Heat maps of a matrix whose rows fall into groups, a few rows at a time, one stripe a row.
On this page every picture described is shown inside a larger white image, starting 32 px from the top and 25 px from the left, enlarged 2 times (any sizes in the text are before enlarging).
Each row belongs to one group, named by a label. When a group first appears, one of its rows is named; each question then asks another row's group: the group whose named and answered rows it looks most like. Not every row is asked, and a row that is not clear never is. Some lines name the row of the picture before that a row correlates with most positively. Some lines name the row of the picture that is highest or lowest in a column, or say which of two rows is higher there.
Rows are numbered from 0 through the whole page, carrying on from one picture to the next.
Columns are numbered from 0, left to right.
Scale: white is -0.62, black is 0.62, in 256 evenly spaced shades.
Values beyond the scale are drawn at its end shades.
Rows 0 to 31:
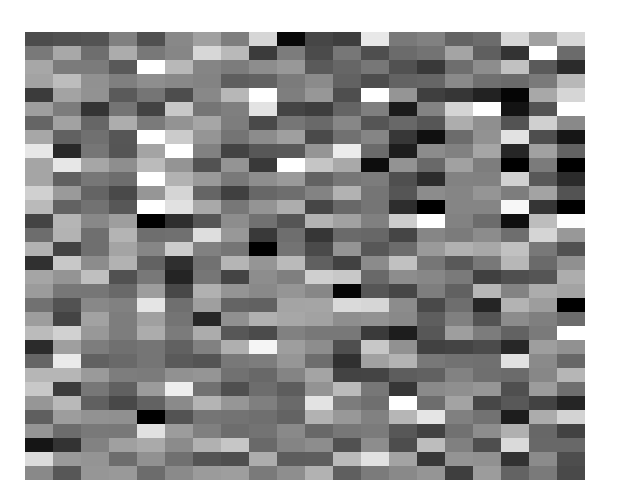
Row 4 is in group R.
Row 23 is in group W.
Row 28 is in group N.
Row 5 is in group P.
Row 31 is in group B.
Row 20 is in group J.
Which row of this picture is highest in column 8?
15
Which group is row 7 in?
N
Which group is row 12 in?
N
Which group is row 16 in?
W
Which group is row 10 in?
N
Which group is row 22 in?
R
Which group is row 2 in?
N
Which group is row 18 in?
B
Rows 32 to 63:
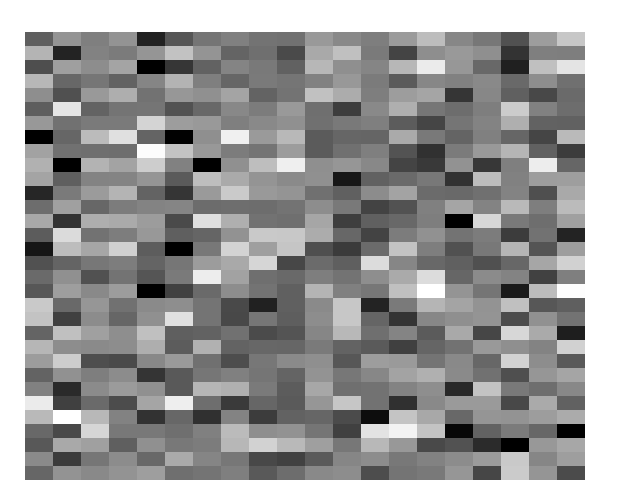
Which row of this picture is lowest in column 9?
41
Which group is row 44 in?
P
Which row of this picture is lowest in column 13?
60
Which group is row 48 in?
R
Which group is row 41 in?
J
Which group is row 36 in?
B
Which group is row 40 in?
N
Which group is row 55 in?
W
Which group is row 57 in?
B
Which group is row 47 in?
W
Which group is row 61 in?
R
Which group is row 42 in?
B
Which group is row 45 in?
B
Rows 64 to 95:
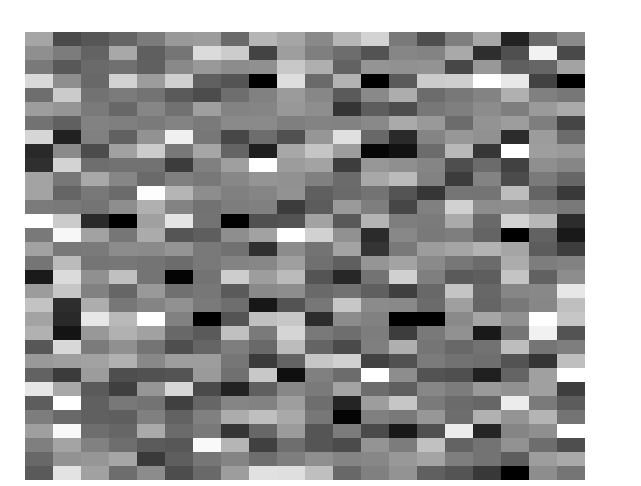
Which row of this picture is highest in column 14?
84
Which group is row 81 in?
W
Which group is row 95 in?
R
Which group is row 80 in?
W
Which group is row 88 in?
R
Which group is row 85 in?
J
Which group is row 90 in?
W
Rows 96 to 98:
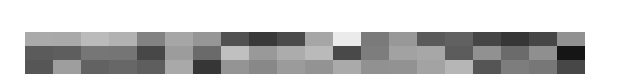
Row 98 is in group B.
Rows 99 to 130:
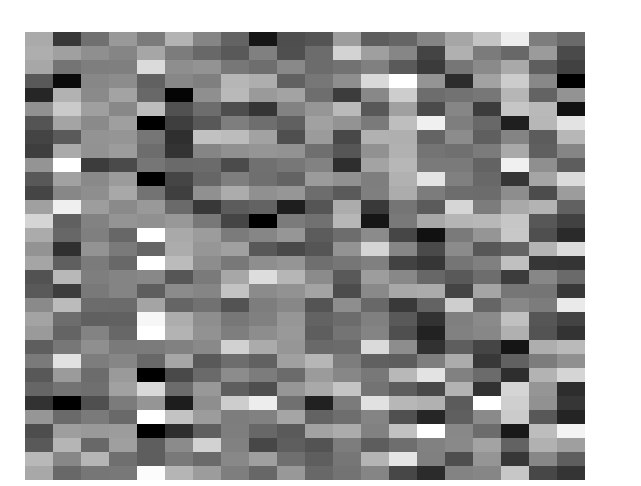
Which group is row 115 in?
N
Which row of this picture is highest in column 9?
111
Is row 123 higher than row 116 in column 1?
Yes
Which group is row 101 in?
N
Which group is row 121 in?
R
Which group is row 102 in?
B
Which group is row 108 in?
W
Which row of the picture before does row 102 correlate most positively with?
97
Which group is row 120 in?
N
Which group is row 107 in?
W
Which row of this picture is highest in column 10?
125
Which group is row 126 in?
N
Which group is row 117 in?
B
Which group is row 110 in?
W
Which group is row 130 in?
N
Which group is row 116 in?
R
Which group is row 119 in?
N
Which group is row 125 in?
B
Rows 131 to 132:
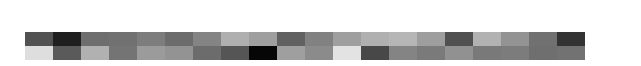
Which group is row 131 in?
B
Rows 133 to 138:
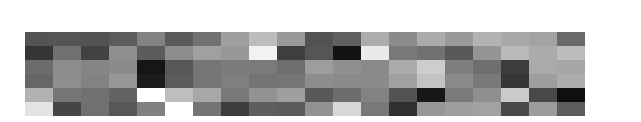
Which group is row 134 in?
R
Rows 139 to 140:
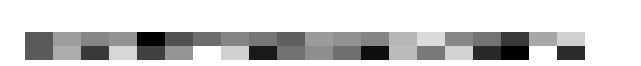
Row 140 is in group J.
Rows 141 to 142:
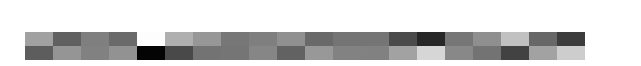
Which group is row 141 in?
N
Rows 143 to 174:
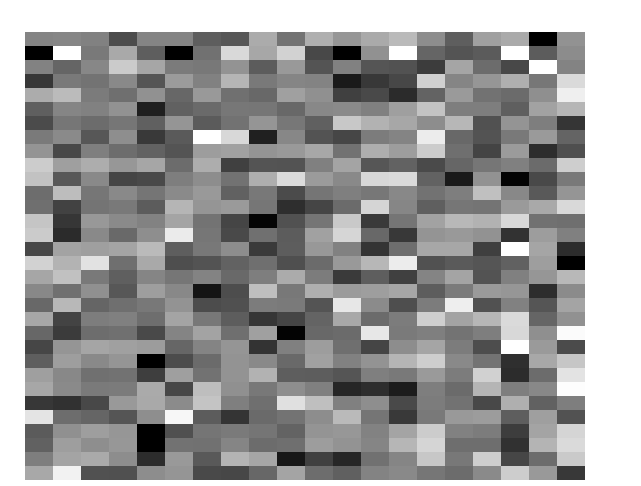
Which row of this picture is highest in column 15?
153
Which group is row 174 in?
W
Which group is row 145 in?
J
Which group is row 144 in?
W
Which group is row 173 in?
P
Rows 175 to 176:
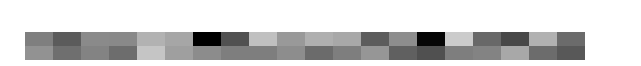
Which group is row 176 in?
N
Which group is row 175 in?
J
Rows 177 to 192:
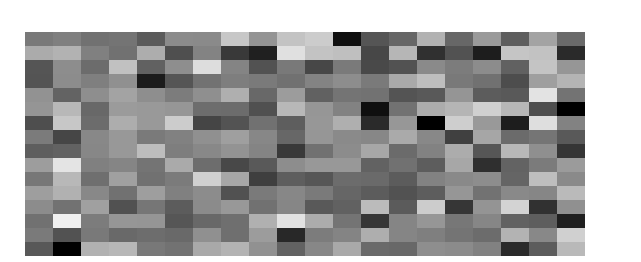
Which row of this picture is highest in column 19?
182
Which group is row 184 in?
B
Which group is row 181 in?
J
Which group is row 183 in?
J
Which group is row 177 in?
B
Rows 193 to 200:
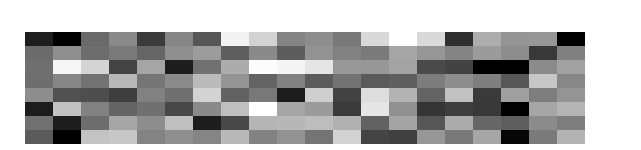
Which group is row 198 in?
R
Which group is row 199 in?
J
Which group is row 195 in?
R
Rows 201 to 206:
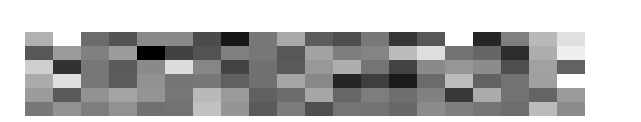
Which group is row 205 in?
B
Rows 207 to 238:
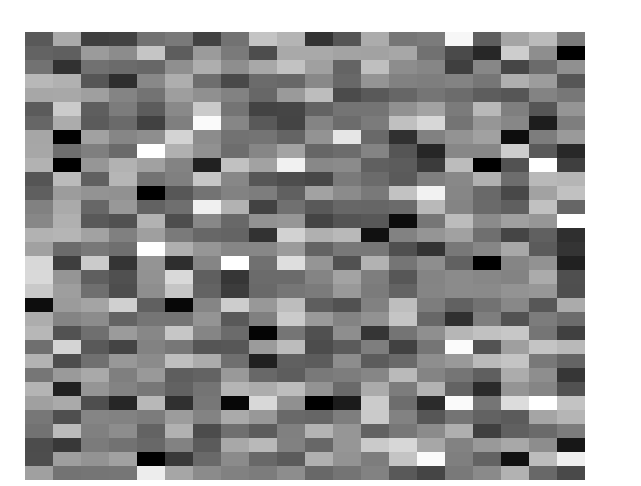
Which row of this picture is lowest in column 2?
223
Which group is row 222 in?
N
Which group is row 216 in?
J
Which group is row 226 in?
W
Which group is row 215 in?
N
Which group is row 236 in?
B
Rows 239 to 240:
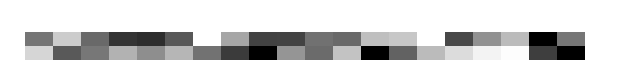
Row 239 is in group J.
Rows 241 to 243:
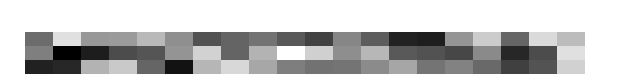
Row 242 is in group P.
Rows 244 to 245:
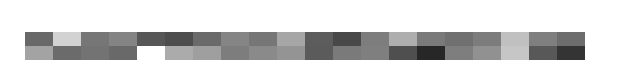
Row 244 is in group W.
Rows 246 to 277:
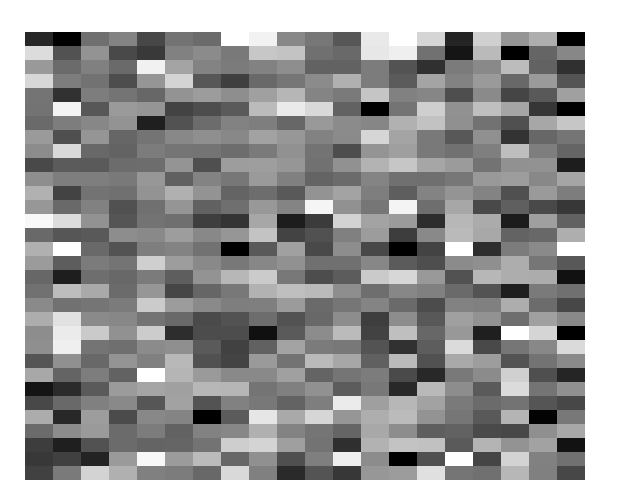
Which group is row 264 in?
R
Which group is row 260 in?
P
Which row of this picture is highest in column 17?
247
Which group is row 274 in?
R
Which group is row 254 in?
W
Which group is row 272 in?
B
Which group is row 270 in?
N
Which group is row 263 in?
B
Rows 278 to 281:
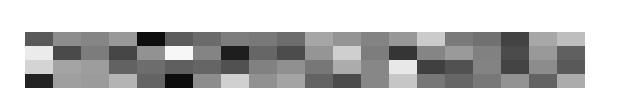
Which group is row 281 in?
W
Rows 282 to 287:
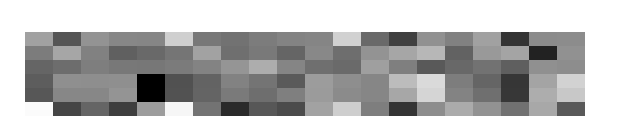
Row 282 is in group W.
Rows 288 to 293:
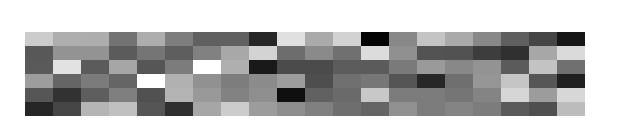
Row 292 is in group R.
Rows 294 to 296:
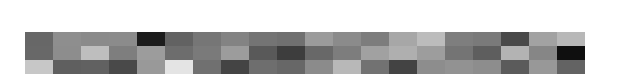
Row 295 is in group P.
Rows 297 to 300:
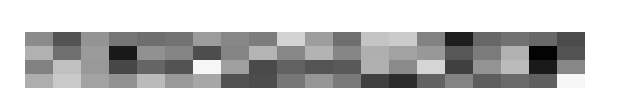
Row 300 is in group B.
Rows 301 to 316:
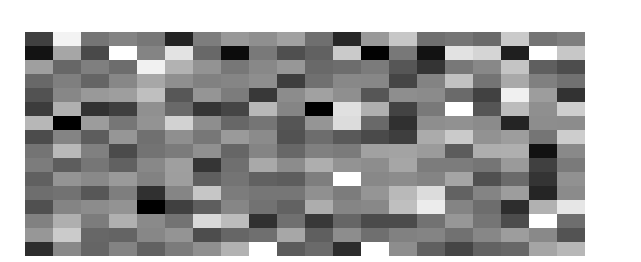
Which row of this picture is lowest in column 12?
316
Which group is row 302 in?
J
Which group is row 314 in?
J
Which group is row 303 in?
N
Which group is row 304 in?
P
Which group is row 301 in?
W
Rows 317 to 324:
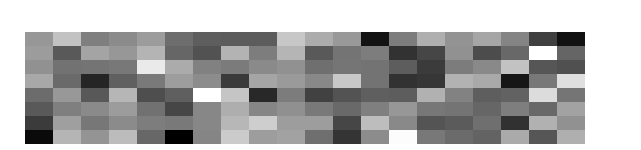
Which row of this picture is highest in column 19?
317
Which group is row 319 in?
N
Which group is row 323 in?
R
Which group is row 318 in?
J
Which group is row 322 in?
W
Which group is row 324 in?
W
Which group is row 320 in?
P
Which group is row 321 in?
J
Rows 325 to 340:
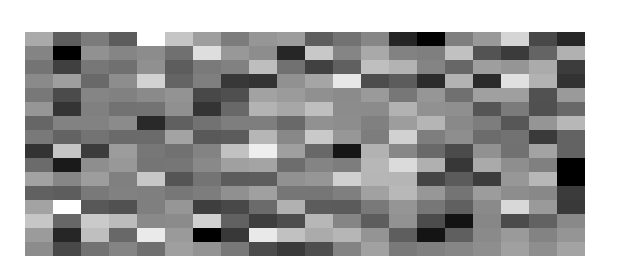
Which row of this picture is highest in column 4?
331
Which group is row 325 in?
N
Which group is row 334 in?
B
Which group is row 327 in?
B
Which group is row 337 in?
W
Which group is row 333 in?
R
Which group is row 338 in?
B
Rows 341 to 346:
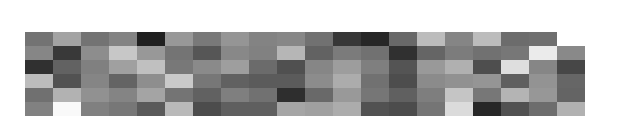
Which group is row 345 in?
P
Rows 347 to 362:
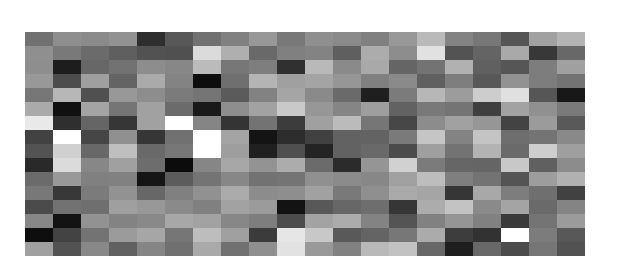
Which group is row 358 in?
B
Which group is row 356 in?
W
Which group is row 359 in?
P
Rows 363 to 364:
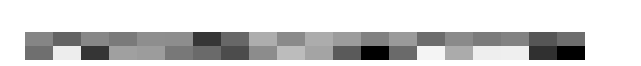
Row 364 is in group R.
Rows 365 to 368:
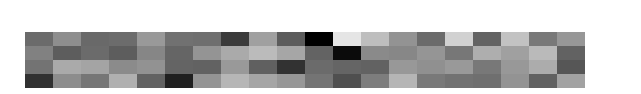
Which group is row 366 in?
B
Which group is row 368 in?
W
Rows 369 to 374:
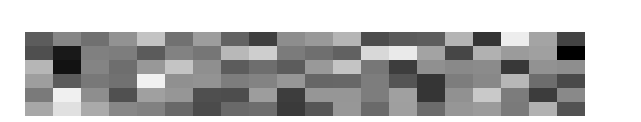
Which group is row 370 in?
B
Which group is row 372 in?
N
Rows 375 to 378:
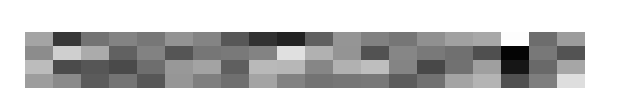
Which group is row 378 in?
P
